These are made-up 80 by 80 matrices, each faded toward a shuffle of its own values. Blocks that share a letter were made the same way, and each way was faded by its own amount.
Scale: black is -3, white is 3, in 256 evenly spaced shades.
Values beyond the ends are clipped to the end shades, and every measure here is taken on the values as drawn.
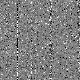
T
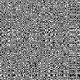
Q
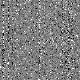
T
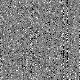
T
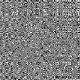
Q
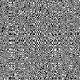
Q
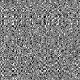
Q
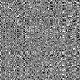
Q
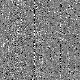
T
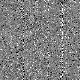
T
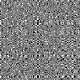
Q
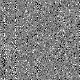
T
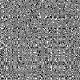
Q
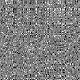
Q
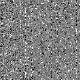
T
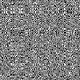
Q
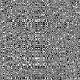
Q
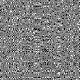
Q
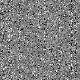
T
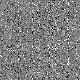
T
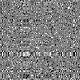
Q
